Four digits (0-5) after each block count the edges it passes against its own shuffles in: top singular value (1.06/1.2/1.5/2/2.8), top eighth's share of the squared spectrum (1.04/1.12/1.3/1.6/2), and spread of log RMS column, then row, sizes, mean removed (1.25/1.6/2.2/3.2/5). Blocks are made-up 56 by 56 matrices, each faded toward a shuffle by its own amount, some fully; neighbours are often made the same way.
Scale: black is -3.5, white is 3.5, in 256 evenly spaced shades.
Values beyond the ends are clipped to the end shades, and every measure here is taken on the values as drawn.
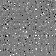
3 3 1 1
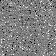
2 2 0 0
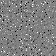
3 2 1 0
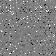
3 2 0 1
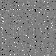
3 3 1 1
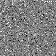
2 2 0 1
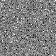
2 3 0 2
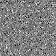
2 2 0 1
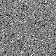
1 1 0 0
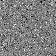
1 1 0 0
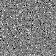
2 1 0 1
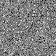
0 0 0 0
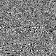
1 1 0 2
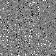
1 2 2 0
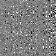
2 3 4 2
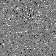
0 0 0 0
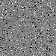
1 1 1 0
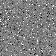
0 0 0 0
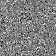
3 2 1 0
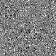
3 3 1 1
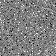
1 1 0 0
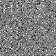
3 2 1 1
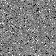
2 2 0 0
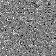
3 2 0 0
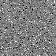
2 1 0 0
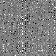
4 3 2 1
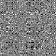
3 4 2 2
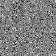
3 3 1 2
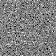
3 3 1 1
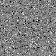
2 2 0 1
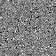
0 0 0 0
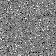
0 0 0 0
